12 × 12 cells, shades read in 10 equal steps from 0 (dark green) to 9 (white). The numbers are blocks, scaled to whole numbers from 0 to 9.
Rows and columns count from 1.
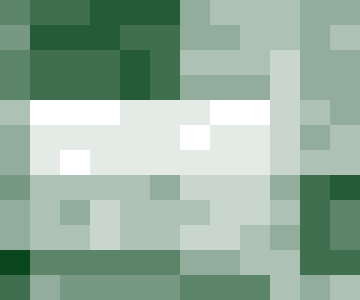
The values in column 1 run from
0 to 6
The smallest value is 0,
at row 11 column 1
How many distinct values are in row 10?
5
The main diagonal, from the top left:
3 1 2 2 8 8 8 7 7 5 2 6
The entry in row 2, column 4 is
1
